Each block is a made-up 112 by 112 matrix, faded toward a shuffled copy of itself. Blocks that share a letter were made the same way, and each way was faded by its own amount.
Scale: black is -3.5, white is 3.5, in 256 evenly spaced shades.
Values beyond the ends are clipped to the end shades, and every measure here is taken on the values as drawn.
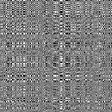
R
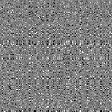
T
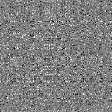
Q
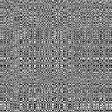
R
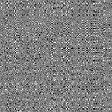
T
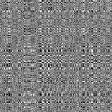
R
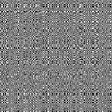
R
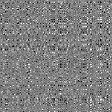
T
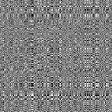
R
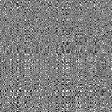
T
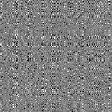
T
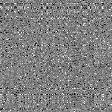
Q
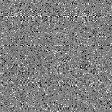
Q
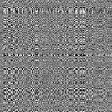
R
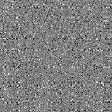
Q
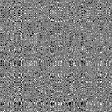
T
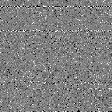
Q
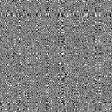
T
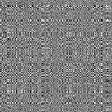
R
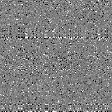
Q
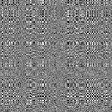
R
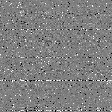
Q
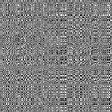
R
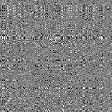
T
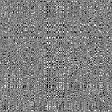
T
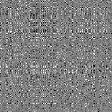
T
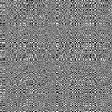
R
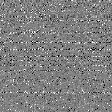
Q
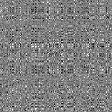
T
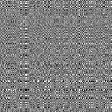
R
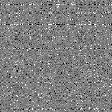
Q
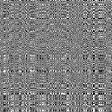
R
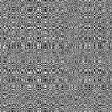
R
